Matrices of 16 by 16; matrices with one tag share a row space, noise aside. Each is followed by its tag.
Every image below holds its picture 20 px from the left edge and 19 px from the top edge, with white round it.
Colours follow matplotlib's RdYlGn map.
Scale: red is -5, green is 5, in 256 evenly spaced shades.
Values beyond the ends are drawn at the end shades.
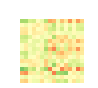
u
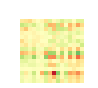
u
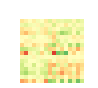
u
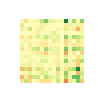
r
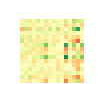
r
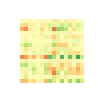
u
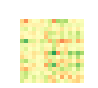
u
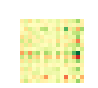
r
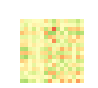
u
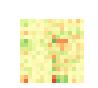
u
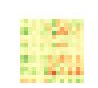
u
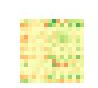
u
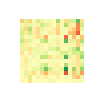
r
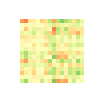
u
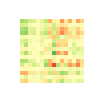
u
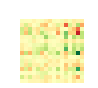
r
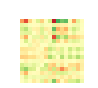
u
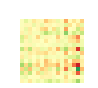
r
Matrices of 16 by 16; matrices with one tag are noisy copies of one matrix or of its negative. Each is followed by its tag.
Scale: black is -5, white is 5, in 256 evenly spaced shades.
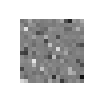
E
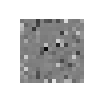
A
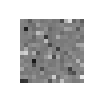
E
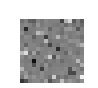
E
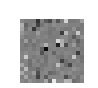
A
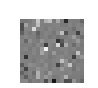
A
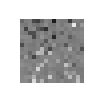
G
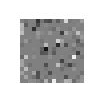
A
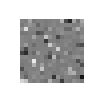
E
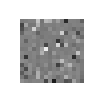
A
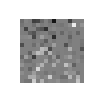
G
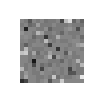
E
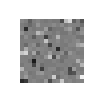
E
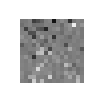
G
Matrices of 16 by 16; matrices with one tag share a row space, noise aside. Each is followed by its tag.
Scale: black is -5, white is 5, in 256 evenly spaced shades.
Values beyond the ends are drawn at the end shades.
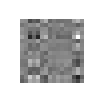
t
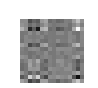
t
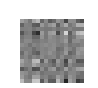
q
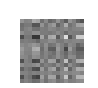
q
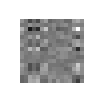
t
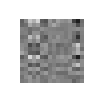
t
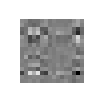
t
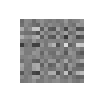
q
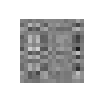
t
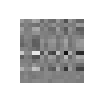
q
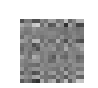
q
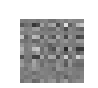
q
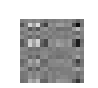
t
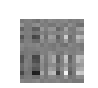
q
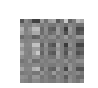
q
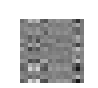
t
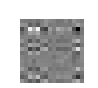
t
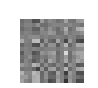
q
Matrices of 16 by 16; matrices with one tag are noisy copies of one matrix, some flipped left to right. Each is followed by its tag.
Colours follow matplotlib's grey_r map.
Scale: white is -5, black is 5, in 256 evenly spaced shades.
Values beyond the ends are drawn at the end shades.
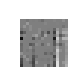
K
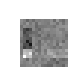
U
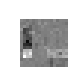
U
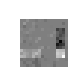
U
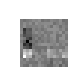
U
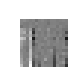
K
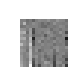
K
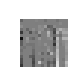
K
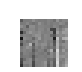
K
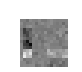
U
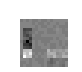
U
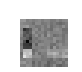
U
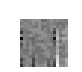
K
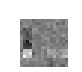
U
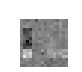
U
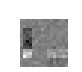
U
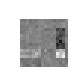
U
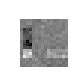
U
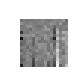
K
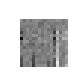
K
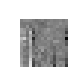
K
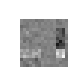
U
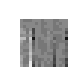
K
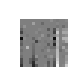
K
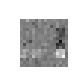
U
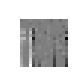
K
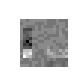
U
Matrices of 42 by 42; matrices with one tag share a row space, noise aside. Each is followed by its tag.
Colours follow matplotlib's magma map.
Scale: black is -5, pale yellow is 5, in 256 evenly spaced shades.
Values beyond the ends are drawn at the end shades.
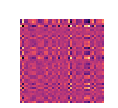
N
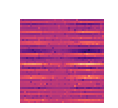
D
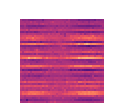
D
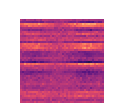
D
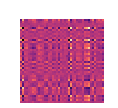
N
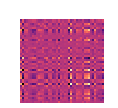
N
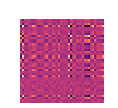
N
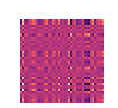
N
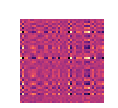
N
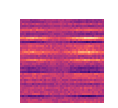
D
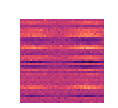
D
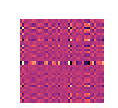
N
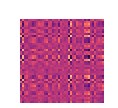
N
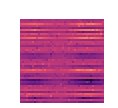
D
